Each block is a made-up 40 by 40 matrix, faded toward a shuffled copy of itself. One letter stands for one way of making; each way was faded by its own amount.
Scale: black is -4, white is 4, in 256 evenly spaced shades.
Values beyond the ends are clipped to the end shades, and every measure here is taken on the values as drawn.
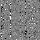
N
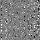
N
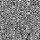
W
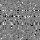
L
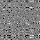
L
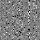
N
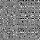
L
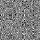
W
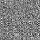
W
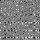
L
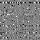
L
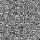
W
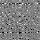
L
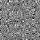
W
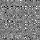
L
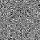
W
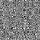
W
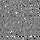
L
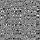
L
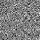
W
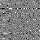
L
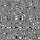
L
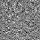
W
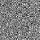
W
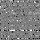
L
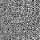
W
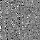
N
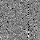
N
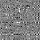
L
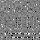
L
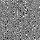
N
